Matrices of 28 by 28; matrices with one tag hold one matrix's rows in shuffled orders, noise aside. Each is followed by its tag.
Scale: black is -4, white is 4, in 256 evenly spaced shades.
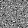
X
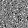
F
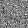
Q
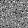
X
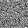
Q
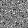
X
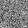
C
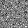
Q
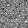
Q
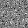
Q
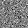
F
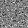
X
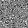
C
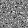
X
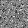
X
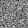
X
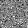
X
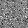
C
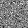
X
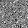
F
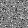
X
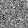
X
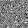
Q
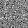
C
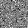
X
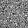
Q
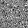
Q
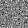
Q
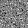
X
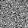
X
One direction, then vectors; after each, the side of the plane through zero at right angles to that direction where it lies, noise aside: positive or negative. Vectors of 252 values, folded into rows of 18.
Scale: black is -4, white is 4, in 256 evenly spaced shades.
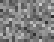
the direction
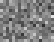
negative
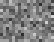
negative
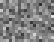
negative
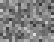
negative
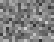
negative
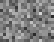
positive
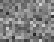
positive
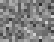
negative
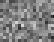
positive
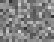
positive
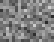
positive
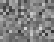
negative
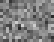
positive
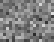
positive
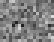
negative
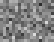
negative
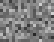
positive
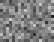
positive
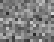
positive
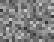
positive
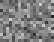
positive
